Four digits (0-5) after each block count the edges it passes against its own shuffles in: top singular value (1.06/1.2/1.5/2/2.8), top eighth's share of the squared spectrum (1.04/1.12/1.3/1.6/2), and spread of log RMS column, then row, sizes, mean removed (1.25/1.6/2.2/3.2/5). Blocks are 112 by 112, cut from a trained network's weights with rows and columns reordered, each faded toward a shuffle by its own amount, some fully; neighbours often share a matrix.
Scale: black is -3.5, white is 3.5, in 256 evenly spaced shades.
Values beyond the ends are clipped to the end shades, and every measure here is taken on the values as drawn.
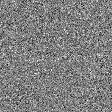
1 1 0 0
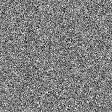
2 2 0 0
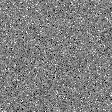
0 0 0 0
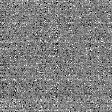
3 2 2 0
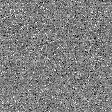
2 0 1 0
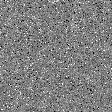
0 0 0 0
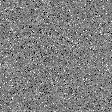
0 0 0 0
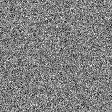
2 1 0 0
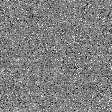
2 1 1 0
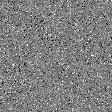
0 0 0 0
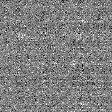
3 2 2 0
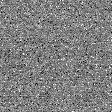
2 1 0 0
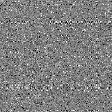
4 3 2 3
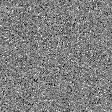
0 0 0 0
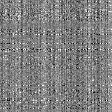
5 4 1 4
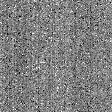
3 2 0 1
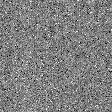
1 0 0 0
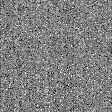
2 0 0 0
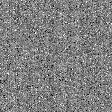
2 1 0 0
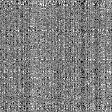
4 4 1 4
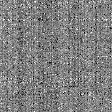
4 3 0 3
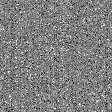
1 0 0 0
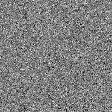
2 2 0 0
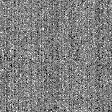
3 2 0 2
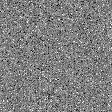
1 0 0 0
